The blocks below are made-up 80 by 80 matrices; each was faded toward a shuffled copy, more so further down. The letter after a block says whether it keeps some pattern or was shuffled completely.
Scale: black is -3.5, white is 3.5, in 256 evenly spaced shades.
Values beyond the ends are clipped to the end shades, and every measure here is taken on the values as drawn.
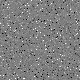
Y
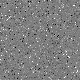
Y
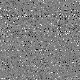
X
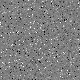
Y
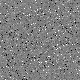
Y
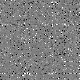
X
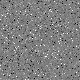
Y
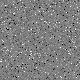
Y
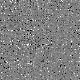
X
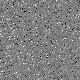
Y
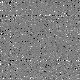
X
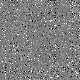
X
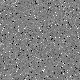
Y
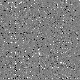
X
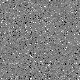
X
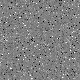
Y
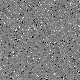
Y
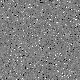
Y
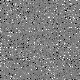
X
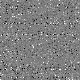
X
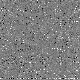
X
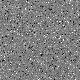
Y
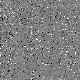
X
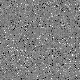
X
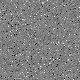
Y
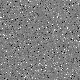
Y
